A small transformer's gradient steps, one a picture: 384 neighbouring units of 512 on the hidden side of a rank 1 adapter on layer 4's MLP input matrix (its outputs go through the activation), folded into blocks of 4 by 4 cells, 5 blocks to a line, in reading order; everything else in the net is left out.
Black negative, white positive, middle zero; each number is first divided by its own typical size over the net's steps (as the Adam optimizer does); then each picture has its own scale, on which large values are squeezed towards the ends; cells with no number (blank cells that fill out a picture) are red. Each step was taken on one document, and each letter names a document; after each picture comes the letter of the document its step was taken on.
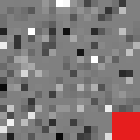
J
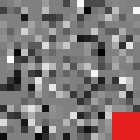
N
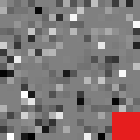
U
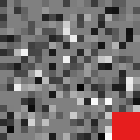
N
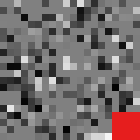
N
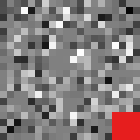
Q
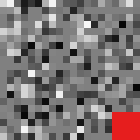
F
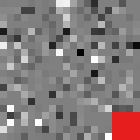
J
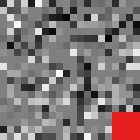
F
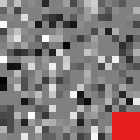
N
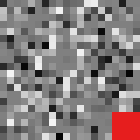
Q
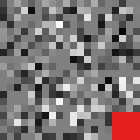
Q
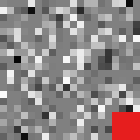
Q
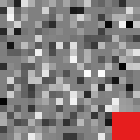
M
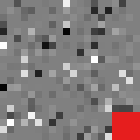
J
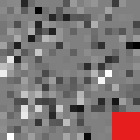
U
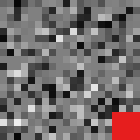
M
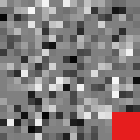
Q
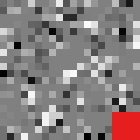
U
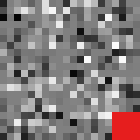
Q
